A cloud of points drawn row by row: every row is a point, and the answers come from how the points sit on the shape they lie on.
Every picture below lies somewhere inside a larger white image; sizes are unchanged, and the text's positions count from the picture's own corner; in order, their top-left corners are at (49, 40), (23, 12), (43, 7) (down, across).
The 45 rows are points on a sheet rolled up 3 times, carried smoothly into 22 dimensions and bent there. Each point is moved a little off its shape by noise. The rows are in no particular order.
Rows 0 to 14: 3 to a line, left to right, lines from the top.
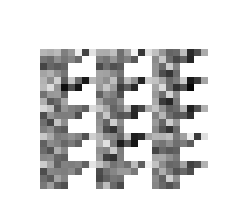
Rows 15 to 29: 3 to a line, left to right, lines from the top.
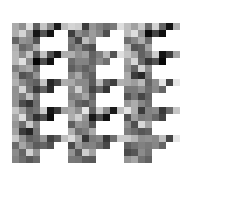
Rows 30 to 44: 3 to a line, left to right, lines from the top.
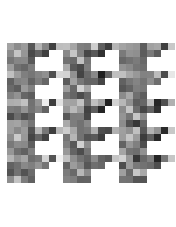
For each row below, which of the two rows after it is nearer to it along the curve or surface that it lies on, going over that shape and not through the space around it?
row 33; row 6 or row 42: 6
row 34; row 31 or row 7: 7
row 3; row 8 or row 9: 8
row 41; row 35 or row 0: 35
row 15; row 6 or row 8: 8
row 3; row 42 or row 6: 42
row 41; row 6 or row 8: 8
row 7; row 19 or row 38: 38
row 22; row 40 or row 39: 39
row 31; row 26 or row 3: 26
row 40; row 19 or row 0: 19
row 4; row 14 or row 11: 14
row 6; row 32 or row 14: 14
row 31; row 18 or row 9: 9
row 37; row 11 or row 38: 38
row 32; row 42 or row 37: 37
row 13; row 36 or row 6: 36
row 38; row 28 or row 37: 28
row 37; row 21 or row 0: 21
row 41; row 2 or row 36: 2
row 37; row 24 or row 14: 14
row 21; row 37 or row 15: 37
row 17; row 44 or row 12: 44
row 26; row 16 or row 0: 16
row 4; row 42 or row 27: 27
